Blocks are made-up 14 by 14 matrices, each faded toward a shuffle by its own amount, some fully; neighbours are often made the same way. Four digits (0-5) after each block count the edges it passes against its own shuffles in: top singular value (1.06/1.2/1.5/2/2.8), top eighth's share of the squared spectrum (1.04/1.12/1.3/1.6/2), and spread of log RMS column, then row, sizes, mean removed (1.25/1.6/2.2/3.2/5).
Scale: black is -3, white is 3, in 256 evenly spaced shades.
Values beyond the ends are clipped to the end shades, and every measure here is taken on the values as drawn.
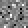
0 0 0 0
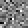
1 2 1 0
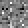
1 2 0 0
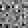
2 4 0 1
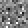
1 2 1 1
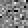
2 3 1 0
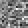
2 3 0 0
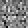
2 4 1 0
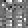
3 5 1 2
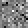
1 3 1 0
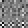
3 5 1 2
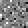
0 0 0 0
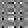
3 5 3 2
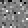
0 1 0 0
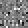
1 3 0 1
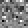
2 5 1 1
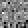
2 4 0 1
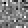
0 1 0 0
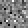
0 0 0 0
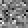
0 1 0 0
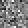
1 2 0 0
